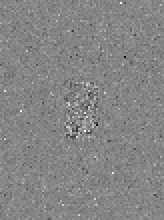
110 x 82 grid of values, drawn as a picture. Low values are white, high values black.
Odd rows or columns: none. Histogram: heavy tails on both sides. Roughest part: centre. Seam: none. Odd patch: rougher, in the centre. Slope: none.
